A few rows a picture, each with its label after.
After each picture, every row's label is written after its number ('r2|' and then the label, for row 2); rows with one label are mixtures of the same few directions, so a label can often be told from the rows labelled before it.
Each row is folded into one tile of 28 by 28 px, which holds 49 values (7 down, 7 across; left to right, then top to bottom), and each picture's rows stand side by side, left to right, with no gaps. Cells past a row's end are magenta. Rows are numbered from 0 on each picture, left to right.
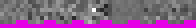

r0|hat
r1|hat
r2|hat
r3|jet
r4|hat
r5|hat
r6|hat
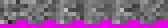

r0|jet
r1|hat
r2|jet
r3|jet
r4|jet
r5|hat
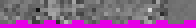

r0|hat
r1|jet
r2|jet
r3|jet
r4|hat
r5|jet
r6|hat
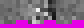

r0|jet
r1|jet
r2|hat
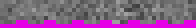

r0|jet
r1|hat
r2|hat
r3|hat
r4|jet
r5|hat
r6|jet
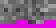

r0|hat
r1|jet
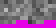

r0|hat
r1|jet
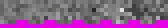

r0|jet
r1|hat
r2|hat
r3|jet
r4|jet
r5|hat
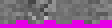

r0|jet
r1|hat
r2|jet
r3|jet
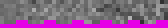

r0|jet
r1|hat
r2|hat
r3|jet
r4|hat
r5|jet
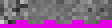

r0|jet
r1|hat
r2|hat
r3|hat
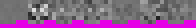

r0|hat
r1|hat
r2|hat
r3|hat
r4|hat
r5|hat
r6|hat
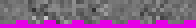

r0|hat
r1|hat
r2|jet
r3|jet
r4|jet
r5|hat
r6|hat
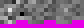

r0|jet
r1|hat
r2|jet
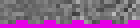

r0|jet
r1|hat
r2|jet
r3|jet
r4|hat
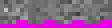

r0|hat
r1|jet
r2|jet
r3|hat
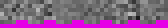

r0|hat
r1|jet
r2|jet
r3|hat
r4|jet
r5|hat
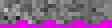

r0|hat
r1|jet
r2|jet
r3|jet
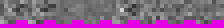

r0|jet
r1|jet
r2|jet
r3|hat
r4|jet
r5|hat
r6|jet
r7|jet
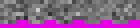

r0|jet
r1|jet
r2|jet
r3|hat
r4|hat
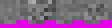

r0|jet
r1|hat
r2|jet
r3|hat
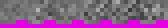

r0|hat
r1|jet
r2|hat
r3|hat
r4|hat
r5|hat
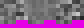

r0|jet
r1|jet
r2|jet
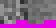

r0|jet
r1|jet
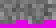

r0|hat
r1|jet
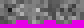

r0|jet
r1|jet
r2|hat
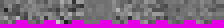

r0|hat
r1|hat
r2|jet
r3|hat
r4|hat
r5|jet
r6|jet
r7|jet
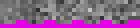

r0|jet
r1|jet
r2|hat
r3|hat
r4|jet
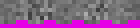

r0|jet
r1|hat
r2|jet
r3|hat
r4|jet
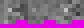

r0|jet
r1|hat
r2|jet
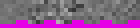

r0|jet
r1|jet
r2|jet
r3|hat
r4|hat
